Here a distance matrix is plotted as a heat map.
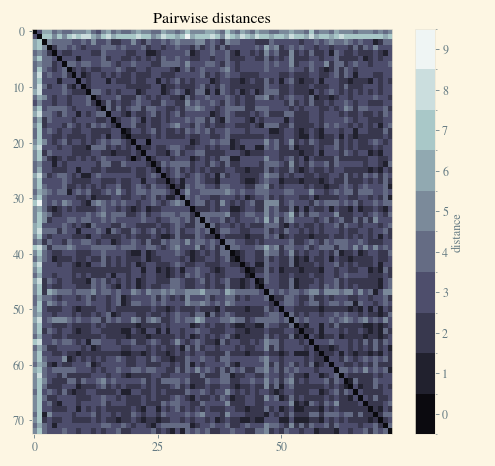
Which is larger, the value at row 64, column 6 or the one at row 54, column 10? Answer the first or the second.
the first
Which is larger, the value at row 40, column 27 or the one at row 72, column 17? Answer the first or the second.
the second
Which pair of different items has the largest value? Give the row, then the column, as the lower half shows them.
31, 1
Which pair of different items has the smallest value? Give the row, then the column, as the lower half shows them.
23, 20
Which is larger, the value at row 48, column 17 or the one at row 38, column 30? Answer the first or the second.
the first
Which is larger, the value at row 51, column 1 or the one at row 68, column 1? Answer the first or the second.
the second
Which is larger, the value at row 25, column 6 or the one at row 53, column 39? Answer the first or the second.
the second
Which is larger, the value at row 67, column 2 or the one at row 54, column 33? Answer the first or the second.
the second
